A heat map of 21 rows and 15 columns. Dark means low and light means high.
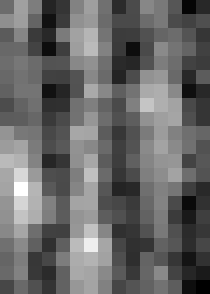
The ninth with the lowest average is the bottom right. Upright stripes repeat 3 times across the table. Streaks run downward. No seam splits the table.
